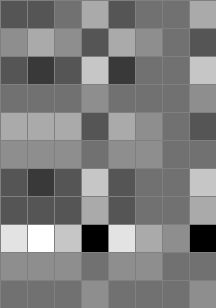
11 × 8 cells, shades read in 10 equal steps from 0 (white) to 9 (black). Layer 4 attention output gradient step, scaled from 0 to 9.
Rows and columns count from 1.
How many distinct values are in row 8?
3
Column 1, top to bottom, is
6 4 6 5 3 4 6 6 1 4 5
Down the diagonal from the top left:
6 3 6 4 3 4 5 3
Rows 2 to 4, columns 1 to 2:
4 3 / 6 7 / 5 5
